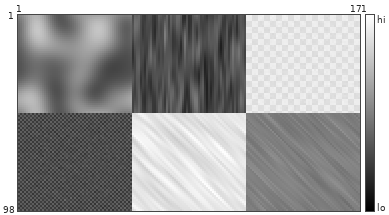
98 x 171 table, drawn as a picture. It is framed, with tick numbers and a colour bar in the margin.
It is made of 2 by 3 panels. Panel 1,1: middling, smooth, strong in contrast. Panel 1,2: low, streaked downward. Panel 1,3: very high, checkered, faint in contrast. Panel 2,1: low, checkered. Panel 2,2: very high, slanting down to the right, faint in contrast. Panel 2,3: middling, slanting down to the right, faint in contrast.
